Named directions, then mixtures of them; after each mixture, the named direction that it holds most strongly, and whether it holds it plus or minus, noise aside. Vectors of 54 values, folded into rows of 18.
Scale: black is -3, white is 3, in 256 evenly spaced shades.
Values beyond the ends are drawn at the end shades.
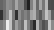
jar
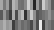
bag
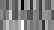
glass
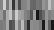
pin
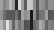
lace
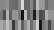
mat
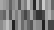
bag, plus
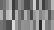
bag, minus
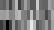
lace, minus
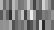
bag, plus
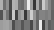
bag, plus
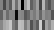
glass, plus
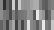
pin, minus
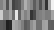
jar, minus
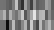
mat, minus
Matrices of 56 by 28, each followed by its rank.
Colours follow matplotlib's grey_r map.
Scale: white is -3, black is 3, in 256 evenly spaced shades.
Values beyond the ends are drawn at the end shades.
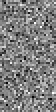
full rank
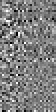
five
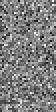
full rank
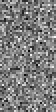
full rank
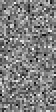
full rank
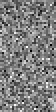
full rank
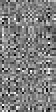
five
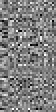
five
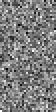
full rank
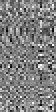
five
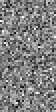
full rank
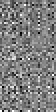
five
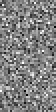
full rank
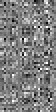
five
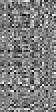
five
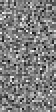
full rank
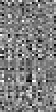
five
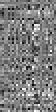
five
